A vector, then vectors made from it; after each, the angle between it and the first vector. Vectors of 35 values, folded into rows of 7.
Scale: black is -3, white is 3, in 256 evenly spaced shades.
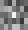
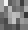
orthogonal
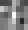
partly aligned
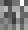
orthogonal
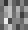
orthogonal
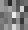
nearly parallel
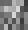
partly aligned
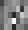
partly opposed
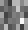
orthogonal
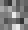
nearly parallel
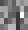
orthogonal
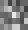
nearly parallel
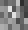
partly aligned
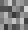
nearly opposite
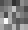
orthogonal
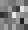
partly aligned
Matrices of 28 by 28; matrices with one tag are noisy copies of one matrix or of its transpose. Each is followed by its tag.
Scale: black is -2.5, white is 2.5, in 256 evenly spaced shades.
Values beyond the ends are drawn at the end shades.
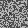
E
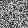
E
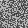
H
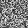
E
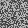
H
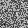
H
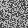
H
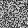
E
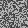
E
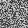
H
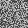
H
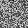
H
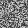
E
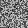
E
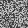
E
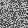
H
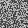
H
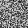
H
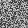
H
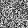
E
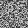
E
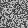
E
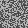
H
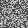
E
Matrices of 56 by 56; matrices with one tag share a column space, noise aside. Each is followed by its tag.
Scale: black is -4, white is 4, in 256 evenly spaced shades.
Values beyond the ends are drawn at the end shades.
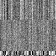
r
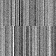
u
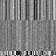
r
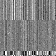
r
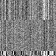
r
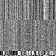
r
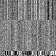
r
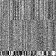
r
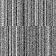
u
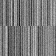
u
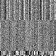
r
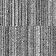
u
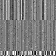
r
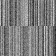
u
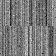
u
